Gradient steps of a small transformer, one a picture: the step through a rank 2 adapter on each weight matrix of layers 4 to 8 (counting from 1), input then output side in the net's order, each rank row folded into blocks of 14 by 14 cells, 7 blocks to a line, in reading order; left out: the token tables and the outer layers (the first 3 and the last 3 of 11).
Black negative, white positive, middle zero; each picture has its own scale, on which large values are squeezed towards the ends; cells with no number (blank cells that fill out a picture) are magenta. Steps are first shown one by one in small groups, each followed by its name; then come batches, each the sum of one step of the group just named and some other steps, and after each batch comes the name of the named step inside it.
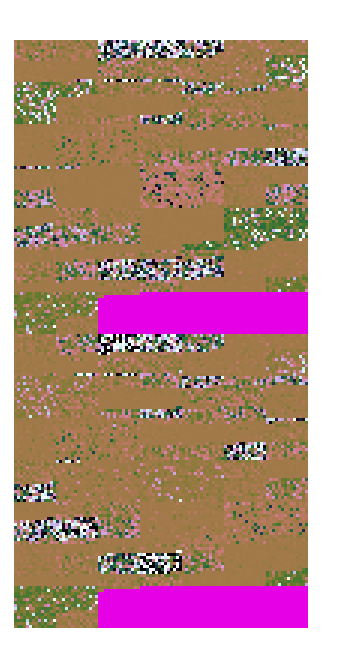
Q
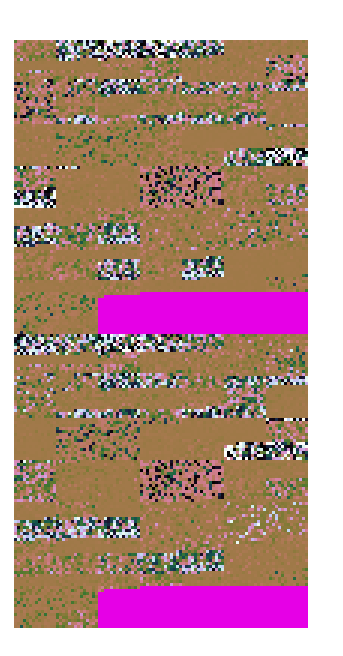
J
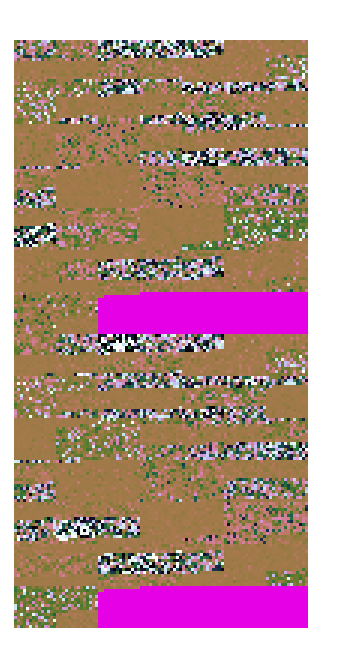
Q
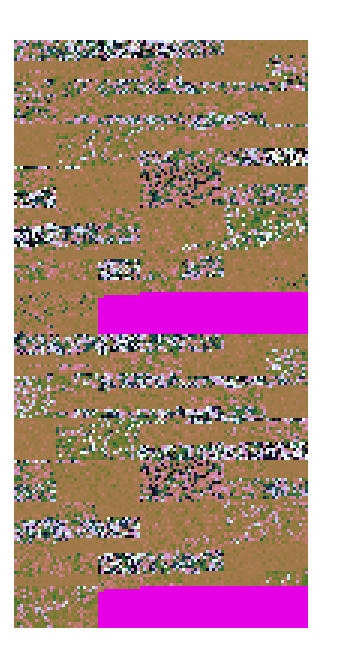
J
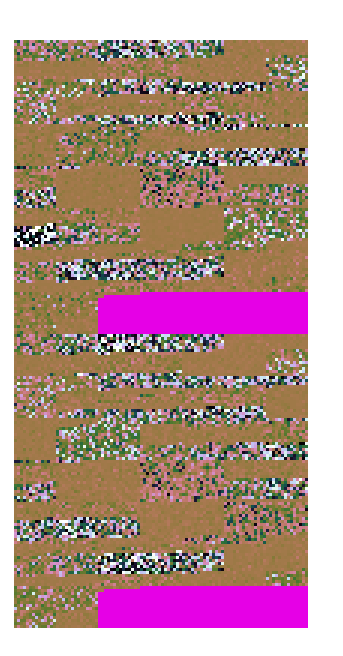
Q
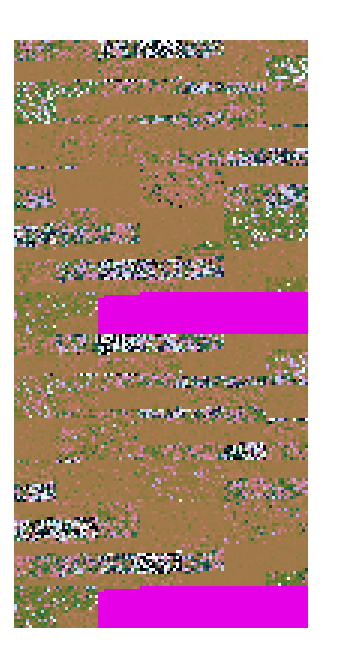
Q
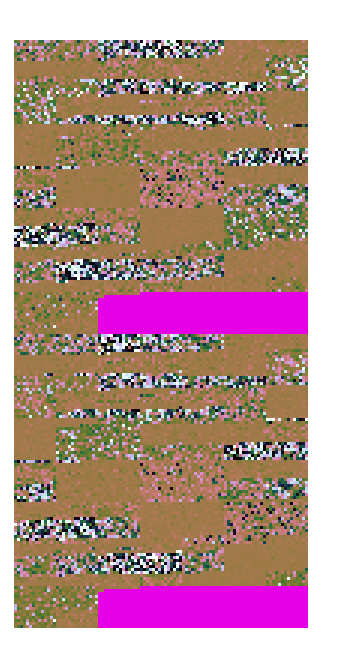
Q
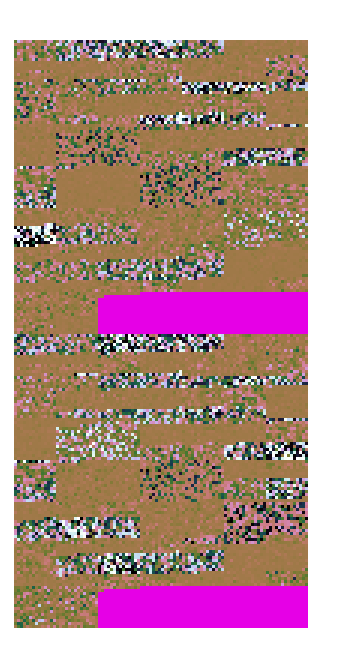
J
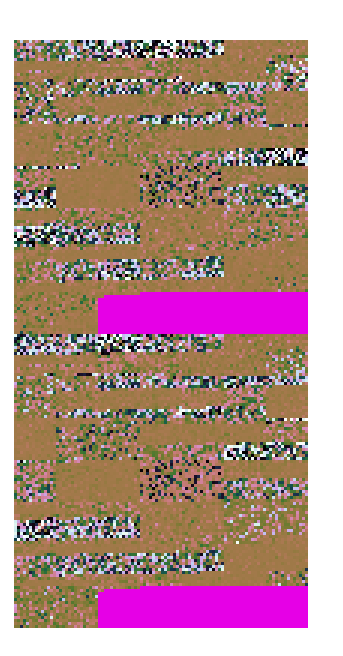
J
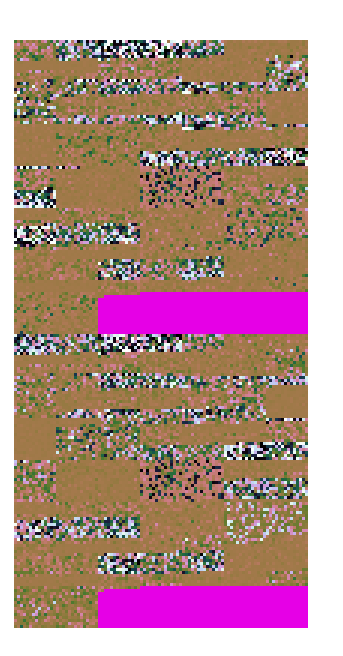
J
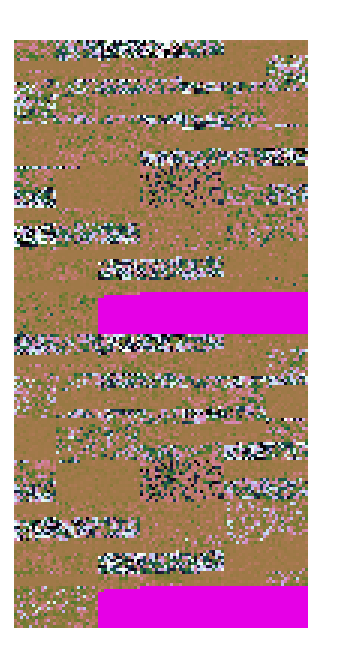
J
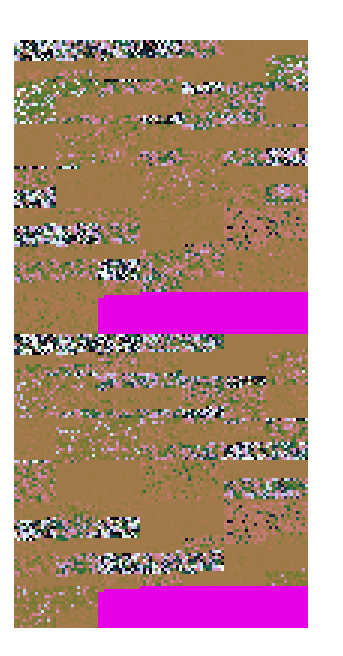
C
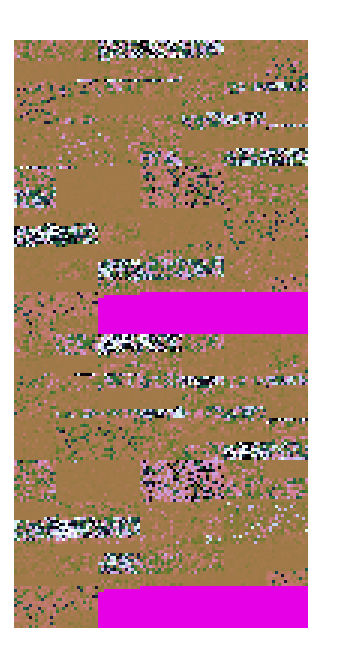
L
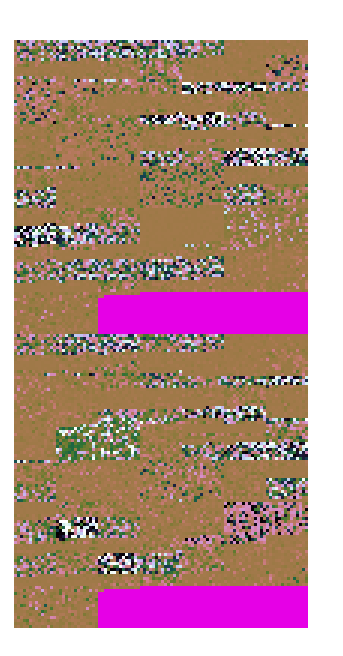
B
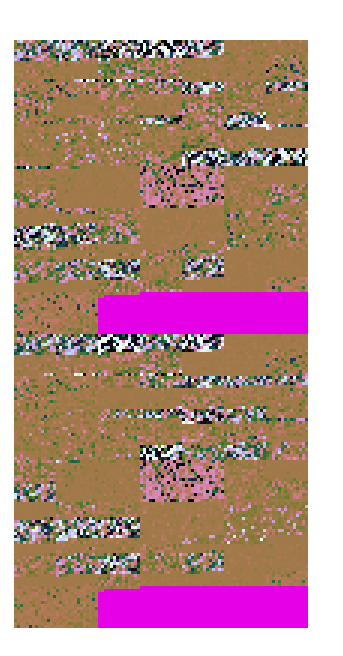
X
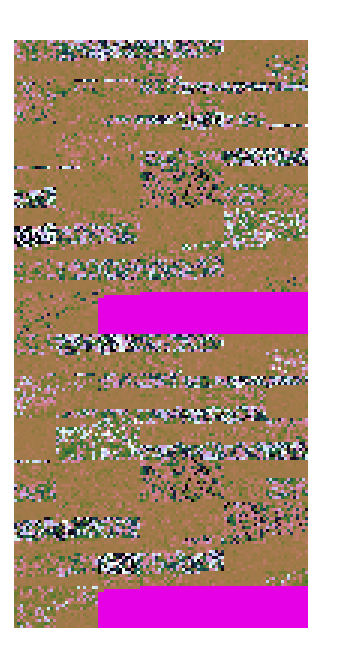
B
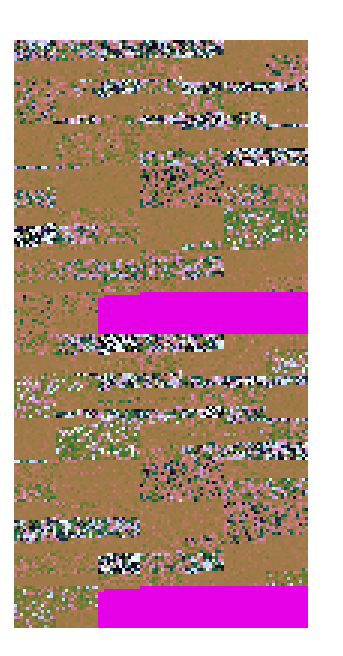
B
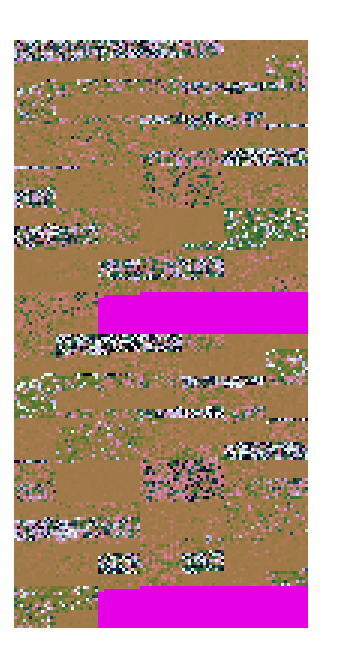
L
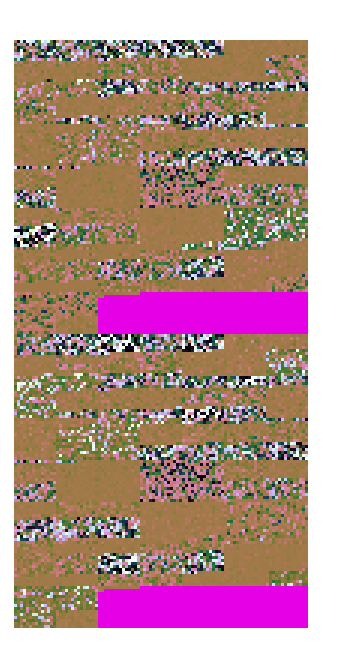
X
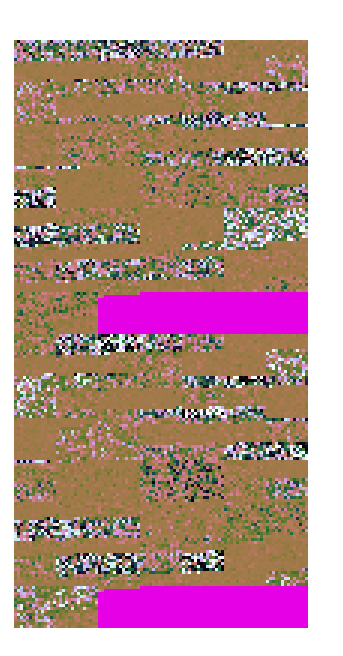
L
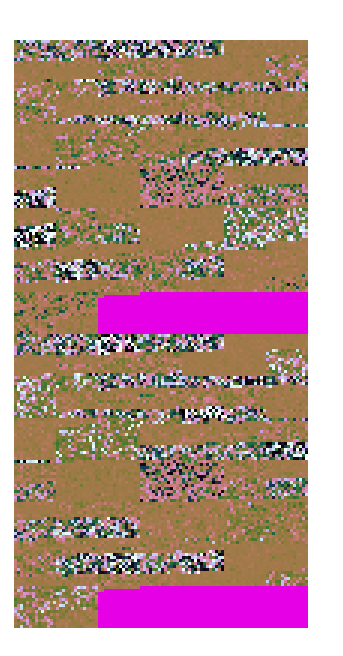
X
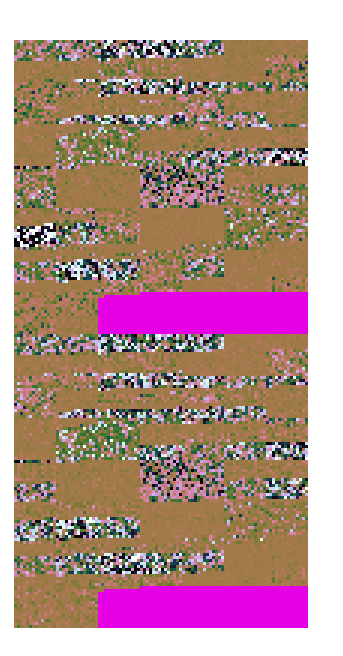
X
